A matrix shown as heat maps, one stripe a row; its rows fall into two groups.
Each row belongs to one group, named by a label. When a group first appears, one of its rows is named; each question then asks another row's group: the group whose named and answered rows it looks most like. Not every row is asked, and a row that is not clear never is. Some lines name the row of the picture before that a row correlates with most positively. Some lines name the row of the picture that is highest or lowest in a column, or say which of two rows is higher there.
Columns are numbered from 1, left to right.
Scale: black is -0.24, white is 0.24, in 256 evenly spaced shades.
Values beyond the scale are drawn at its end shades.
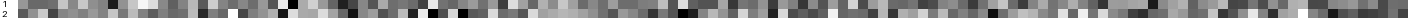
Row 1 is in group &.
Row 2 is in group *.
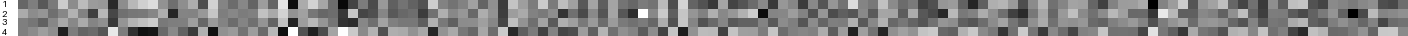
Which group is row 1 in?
&
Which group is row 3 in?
&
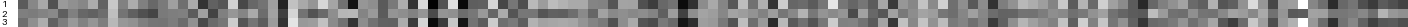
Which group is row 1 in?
*
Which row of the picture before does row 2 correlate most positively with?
4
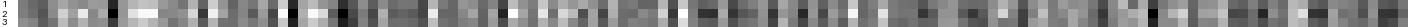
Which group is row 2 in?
&
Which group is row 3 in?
&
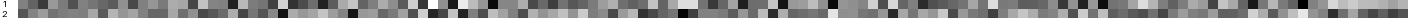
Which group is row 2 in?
*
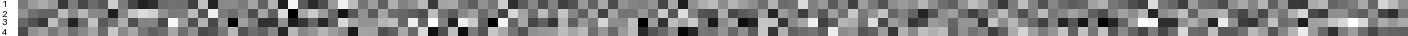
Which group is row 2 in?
&
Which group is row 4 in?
*
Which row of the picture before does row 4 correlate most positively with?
2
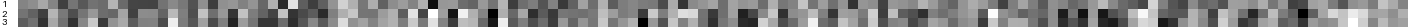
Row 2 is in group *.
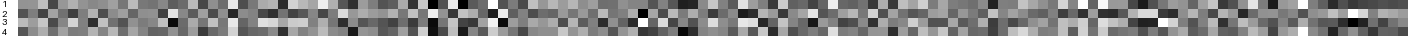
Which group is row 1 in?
*
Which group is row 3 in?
*
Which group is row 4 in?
*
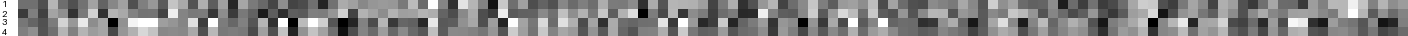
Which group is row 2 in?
*
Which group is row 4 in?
&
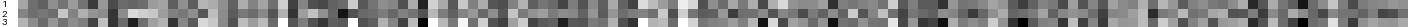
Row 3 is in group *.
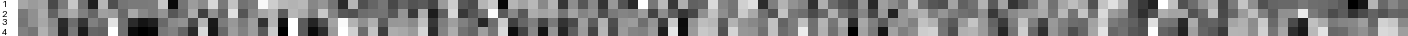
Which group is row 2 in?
*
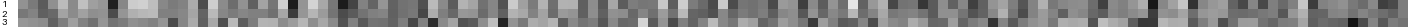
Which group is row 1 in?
&
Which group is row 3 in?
*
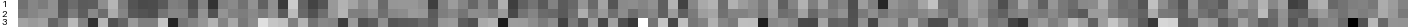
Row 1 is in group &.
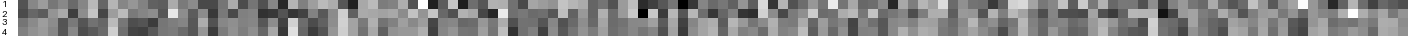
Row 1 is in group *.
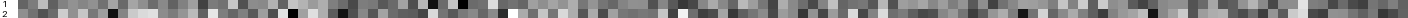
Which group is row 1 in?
*
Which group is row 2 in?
&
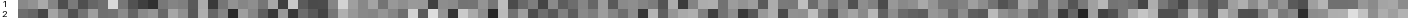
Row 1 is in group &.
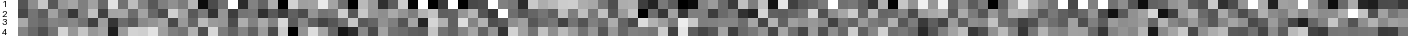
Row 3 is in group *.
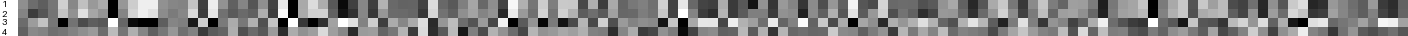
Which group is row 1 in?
&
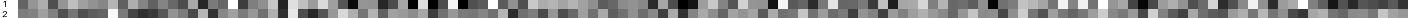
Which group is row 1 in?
*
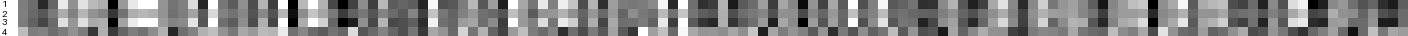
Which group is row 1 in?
&
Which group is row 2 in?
&
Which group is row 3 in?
&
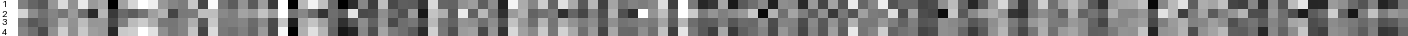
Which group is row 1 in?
&
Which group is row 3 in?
&
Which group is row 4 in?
&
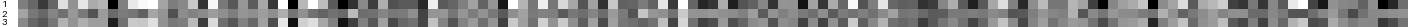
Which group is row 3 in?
&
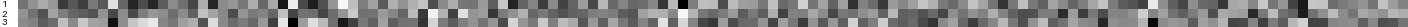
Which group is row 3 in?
&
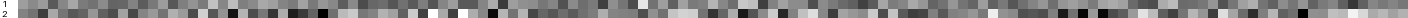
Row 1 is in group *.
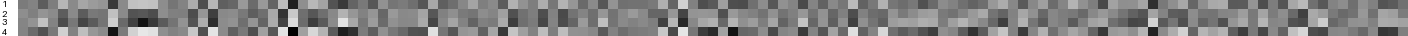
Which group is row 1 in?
&
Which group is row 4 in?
&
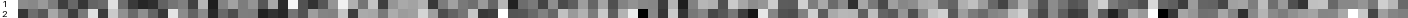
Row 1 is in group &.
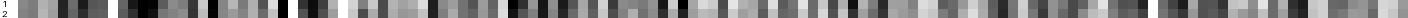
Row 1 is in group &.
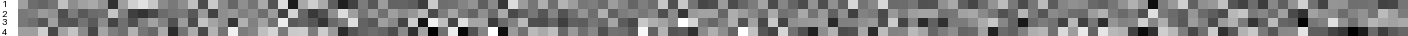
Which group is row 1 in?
&
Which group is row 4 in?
*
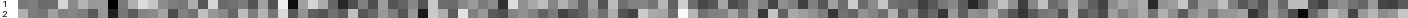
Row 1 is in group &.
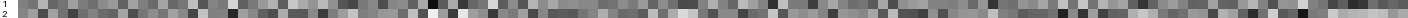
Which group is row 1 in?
*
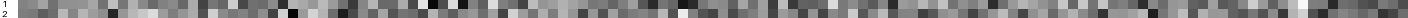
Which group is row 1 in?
*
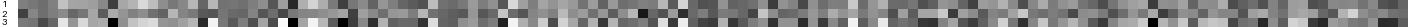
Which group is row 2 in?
*
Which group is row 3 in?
&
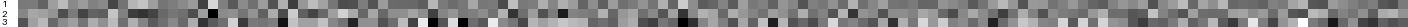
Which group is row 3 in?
*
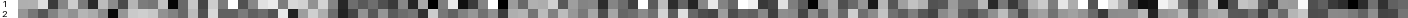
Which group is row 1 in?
*
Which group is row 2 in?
&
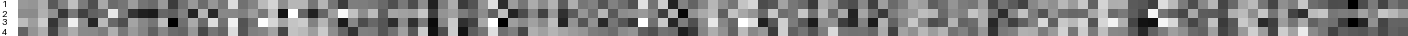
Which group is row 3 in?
*
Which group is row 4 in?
*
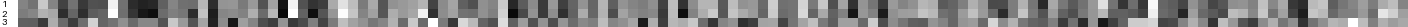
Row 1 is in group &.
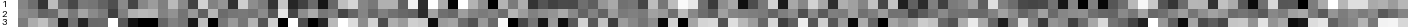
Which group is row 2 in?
&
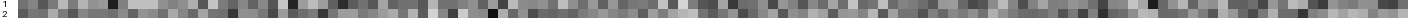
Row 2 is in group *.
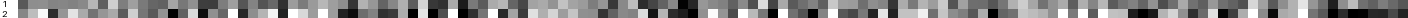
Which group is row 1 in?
*
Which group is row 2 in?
*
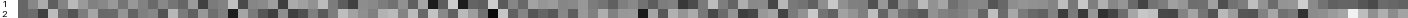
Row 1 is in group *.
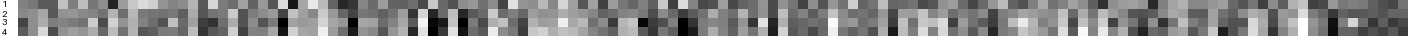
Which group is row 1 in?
&
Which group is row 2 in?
*
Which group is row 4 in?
*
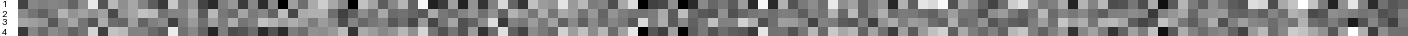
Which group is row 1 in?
*
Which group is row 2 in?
&
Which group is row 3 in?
*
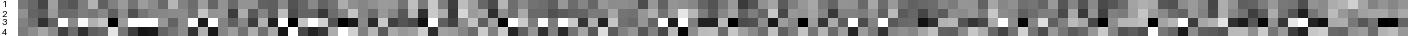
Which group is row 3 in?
&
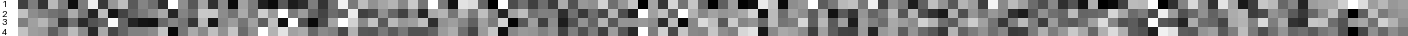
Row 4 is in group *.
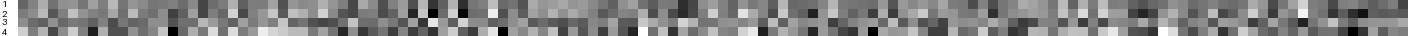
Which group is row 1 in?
*
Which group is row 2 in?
*
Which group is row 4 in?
*
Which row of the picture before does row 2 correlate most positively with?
4
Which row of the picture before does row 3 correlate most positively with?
2
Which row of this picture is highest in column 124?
2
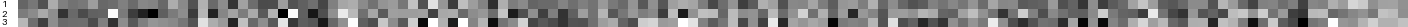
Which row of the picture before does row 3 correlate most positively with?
3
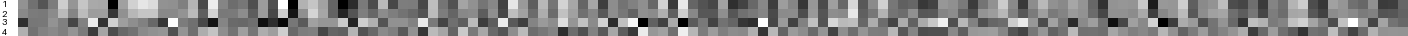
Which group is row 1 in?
&
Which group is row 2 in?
&
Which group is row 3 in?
*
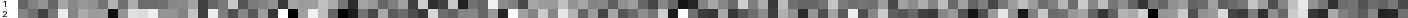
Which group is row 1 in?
*
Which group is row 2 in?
&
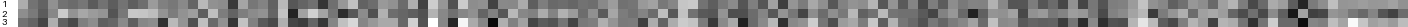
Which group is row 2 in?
&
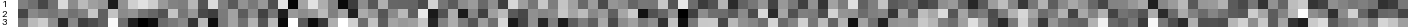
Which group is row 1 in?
&
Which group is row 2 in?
*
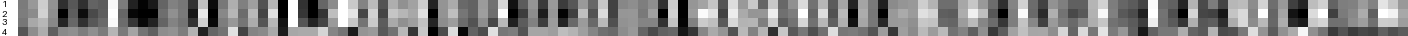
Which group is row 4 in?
*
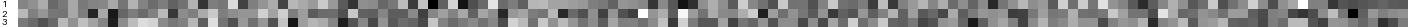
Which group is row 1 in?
*
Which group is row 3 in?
&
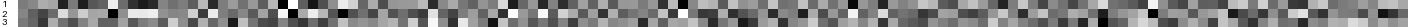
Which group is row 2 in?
&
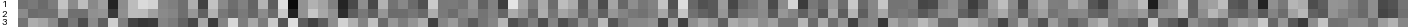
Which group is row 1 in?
&
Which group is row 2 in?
&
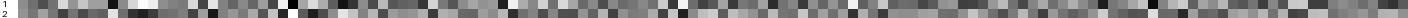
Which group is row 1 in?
&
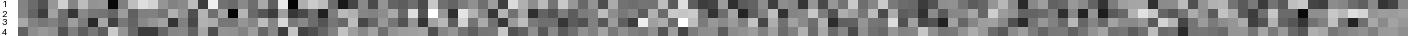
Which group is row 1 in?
&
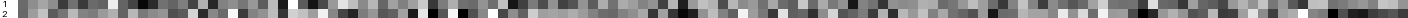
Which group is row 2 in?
*
